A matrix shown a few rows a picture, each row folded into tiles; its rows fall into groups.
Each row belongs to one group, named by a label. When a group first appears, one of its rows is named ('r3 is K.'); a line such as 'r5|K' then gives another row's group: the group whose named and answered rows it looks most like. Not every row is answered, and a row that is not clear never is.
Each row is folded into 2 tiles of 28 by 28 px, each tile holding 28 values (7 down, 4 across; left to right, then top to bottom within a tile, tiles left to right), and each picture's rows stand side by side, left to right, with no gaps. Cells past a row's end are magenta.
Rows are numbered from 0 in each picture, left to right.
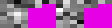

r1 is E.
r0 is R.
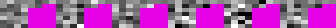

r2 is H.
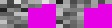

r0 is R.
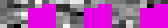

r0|R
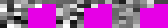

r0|H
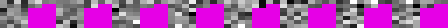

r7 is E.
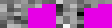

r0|H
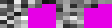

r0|E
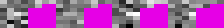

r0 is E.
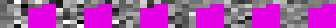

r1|E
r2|R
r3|R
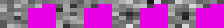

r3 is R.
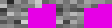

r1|R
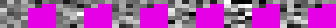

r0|E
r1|R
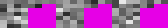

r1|E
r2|E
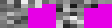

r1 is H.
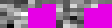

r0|R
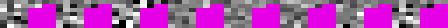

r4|E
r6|R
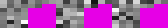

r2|E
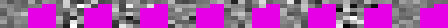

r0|R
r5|E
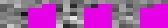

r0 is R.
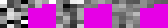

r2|R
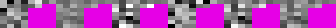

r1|H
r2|H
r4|H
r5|H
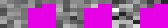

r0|R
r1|H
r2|E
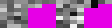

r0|H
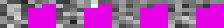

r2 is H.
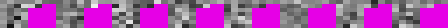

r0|R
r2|E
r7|H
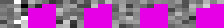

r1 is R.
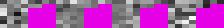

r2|E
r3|E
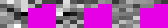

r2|E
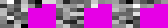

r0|E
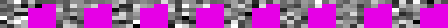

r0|E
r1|H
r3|H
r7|E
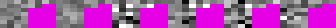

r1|R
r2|H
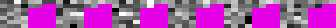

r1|R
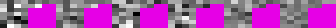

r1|H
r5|E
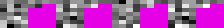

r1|H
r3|H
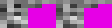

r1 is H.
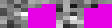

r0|R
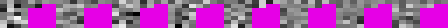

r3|R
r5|R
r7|H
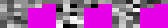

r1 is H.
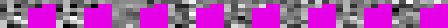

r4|H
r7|R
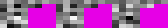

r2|H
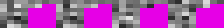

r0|H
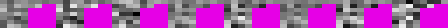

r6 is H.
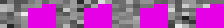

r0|R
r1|R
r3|H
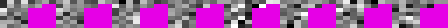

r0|E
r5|R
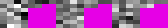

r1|E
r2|H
